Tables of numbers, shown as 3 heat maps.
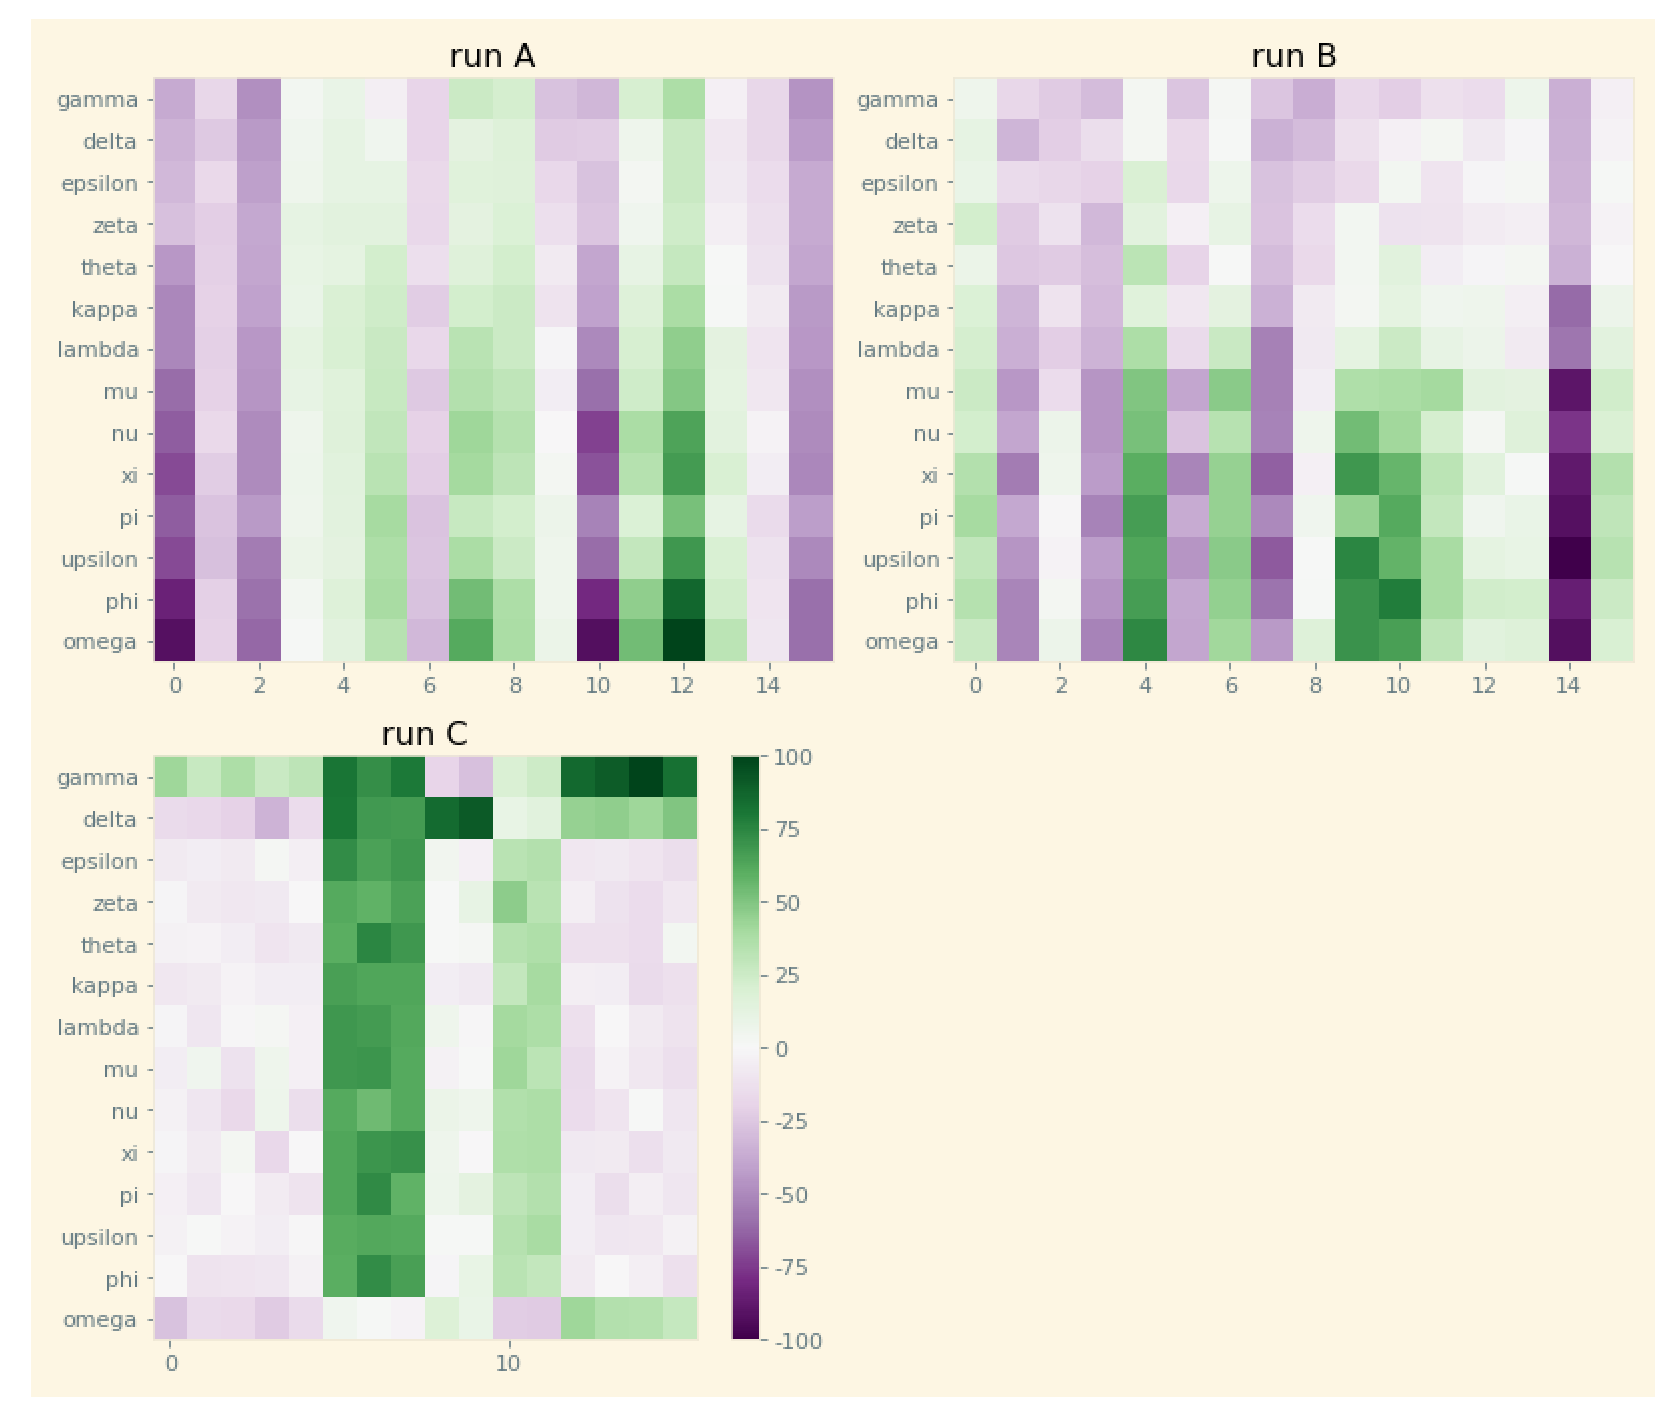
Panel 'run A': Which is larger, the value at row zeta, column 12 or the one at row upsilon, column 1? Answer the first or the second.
the first
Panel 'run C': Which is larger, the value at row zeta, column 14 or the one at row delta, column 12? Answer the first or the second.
the second
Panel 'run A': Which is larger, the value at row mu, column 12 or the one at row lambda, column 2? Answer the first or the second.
the first
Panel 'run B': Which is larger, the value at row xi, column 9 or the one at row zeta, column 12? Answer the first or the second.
the first
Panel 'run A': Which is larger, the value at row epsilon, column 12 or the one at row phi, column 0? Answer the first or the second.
the first
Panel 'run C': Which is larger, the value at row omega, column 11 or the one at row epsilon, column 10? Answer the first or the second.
the second
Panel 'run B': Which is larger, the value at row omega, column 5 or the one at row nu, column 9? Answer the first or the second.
the second
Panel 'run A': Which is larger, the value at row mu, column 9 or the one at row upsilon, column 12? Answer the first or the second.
the second
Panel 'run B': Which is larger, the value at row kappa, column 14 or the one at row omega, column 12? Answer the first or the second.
the second
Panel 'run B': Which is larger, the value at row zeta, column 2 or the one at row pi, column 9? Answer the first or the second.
the second
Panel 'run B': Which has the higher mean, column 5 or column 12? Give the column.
12
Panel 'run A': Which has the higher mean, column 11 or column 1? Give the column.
11
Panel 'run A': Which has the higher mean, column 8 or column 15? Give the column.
8
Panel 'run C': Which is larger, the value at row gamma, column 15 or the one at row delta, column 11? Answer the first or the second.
the first
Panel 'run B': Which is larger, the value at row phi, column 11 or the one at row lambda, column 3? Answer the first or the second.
the first
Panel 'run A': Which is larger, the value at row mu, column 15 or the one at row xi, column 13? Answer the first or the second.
the second
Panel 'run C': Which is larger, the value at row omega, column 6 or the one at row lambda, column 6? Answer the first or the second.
the second
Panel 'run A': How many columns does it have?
16
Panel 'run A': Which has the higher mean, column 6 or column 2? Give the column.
6
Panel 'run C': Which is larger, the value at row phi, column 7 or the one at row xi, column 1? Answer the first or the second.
the first
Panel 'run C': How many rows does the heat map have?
14
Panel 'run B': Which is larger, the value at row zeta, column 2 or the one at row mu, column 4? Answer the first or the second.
the second
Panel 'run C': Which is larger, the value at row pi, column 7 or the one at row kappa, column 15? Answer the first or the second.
the first
